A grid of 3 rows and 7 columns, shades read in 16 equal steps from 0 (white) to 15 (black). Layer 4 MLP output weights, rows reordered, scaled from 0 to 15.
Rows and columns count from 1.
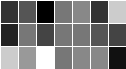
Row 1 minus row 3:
9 4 15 0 0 5 -11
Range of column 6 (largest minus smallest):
5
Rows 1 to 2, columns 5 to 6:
7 12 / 8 10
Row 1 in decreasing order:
15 12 12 10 8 7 3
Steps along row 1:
down up down down up down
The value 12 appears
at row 1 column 1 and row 1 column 6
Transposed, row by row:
12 13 3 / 10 8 6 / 15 11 0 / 8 8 8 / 7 8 7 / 12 10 7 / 3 11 14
